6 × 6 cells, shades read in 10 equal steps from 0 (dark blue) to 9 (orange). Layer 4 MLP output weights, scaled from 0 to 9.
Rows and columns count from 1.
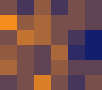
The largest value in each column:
9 7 8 6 4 4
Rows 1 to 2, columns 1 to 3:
4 2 5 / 9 5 6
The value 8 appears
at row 6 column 3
